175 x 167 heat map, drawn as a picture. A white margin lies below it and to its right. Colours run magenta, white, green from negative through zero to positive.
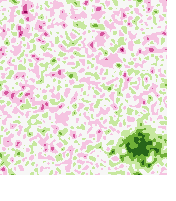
The texture is blotchy. No row or column stands out. One bump rises in the bottom right. The ninth with the highest average is the bottom right. The halves do not mirror each other.
